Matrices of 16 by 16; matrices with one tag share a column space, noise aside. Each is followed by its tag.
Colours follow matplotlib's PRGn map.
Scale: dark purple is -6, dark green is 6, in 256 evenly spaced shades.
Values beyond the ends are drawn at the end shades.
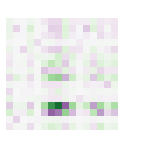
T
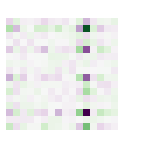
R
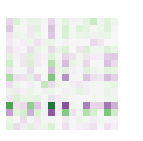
T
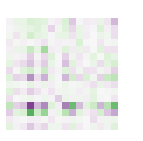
T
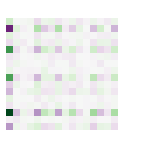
R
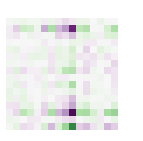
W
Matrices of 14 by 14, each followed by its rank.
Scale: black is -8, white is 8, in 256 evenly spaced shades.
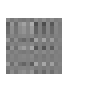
one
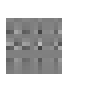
one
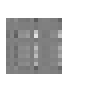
one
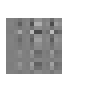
one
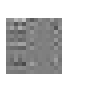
two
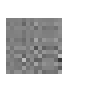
two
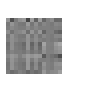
two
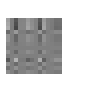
one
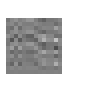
two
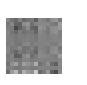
two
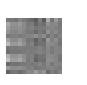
two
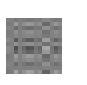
one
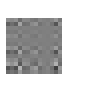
one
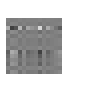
one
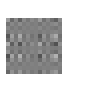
one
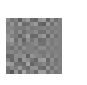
two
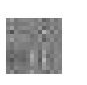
two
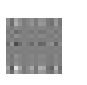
one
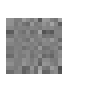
two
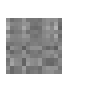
two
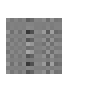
one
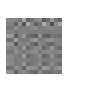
two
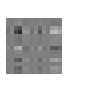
one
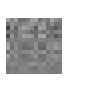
two
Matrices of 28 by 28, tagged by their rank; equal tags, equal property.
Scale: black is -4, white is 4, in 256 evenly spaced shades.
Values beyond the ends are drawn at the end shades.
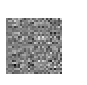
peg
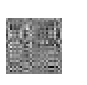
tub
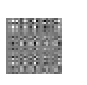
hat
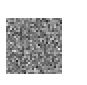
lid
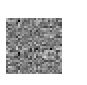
peg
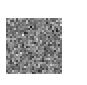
lid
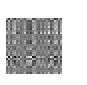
hat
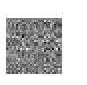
peg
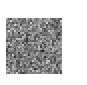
lid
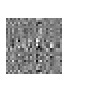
tub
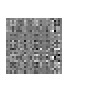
tub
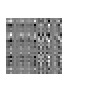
hat
